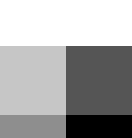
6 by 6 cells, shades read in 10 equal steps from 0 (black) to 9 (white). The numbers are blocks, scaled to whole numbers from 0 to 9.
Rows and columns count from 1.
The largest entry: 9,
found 12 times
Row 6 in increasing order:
0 0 0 5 5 5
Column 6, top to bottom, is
9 9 3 3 3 0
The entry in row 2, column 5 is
9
